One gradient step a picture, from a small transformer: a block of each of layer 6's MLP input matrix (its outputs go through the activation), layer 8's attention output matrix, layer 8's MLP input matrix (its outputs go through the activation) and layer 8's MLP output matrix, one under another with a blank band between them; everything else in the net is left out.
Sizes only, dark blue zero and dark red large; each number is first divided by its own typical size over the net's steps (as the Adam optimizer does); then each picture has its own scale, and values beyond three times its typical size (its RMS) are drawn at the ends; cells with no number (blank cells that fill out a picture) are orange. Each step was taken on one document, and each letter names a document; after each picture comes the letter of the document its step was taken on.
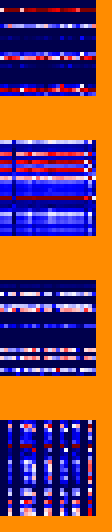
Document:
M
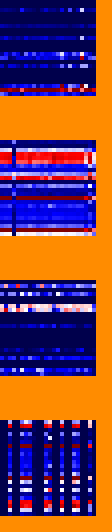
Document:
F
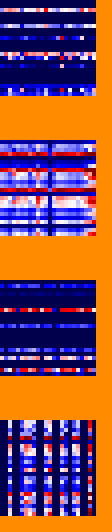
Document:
M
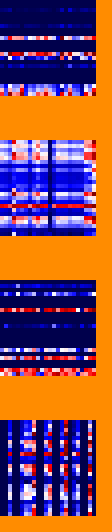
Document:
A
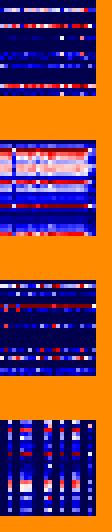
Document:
F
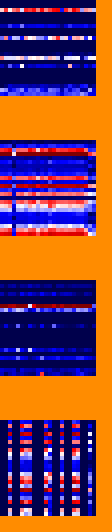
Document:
F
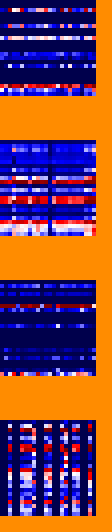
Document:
A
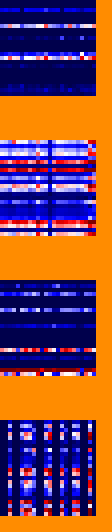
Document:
M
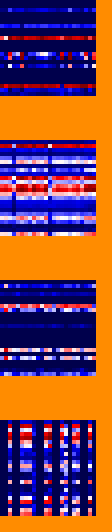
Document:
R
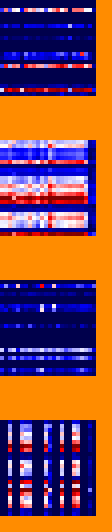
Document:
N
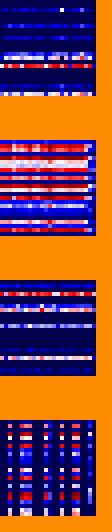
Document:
N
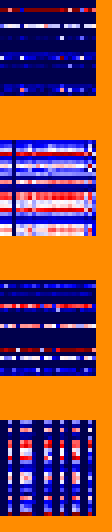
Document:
M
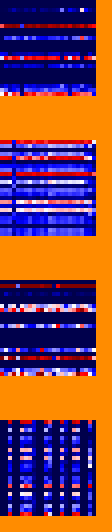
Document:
R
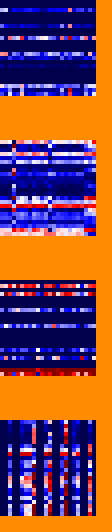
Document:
A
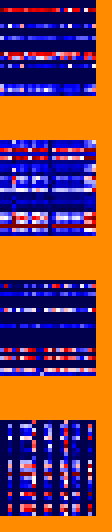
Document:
A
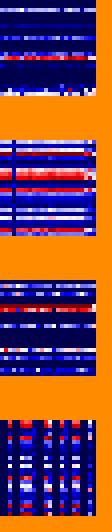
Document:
F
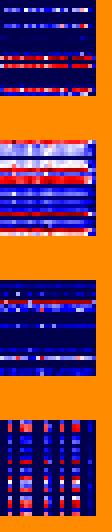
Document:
N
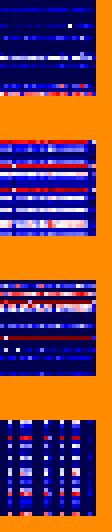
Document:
N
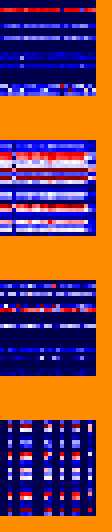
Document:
F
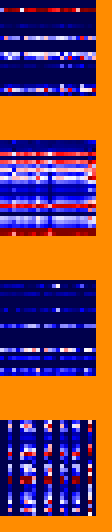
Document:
M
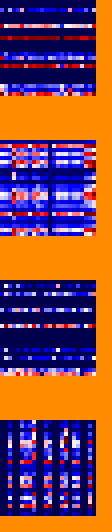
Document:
A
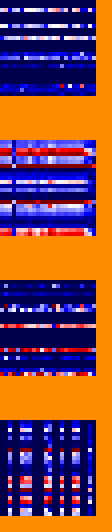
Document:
R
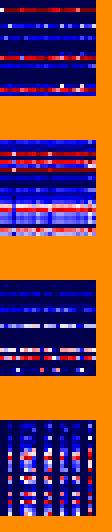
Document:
M
